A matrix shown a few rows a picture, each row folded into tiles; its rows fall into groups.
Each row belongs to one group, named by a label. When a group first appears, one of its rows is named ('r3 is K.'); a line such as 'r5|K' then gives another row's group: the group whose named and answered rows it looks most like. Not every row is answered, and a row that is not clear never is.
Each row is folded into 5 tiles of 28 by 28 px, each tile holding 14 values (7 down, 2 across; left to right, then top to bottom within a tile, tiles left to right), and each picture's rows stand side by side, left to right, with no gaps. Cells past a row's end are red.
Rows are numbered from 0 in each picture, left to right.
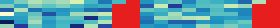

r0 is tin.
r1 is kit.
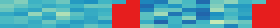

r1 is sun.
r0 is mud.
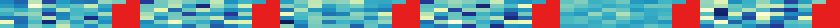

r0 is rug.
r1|tin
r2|tin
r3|tin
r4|mud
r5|mud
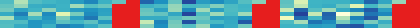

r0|mud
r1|rug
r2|mud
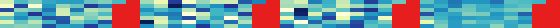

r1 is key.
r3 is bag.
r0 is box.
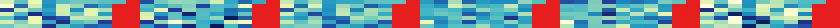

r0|box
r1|tin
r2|box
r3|rug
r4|rug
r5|box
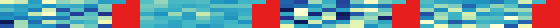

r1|mud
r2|sun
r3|bag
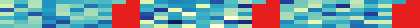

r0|box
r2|tin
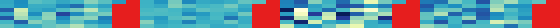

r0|sun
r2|sun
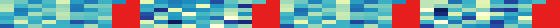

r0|mud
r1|bag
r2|mud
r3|mud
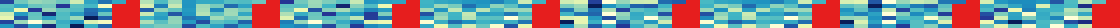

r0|tin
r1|box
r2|tin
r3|bag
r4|key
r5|bag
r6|key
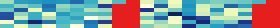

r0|bag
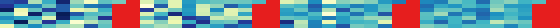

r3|sun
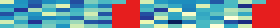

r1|bag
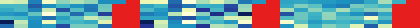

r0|key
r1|key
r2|bag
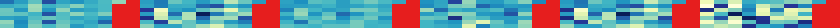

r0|rug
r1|sun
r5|box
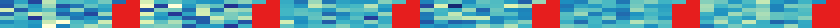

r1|box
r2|rug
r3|kit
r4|sun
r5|mud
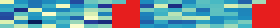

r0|bag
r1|kit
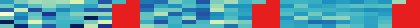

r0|tin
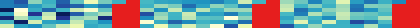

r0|sun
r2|mud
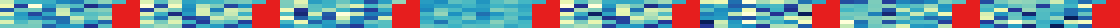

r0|box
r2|mud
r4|box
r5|key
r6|rug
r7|tin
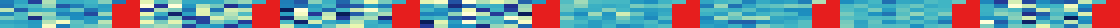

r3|key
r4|mud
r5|kit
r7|rug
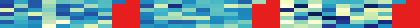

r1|kit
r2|box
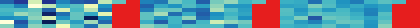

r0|rug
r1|sun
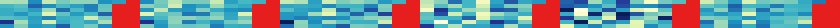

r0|key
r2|key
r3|mud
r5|key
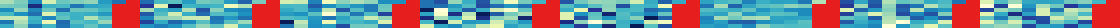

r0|key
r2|key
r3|sun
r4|tin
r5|kit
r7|box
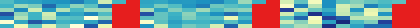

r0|bag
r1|bag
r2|box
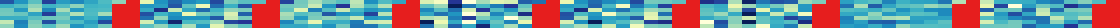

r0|rug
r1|bag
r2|tin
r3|key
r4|bag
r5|rug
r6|kit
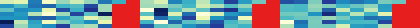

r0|key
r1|mud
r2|rug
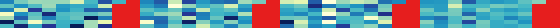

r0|tin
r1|rug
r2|key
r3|rug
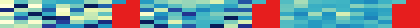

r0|box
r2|mud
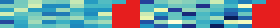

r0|tin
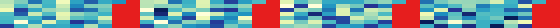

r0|mud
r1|mud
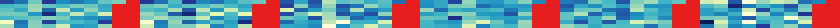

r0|rug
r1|rug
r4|sun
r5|key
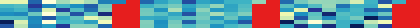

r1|rug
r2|tin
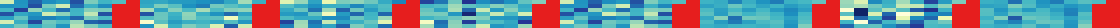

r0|bag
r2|key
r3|rug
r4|bag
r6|mud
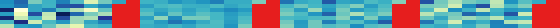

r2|rug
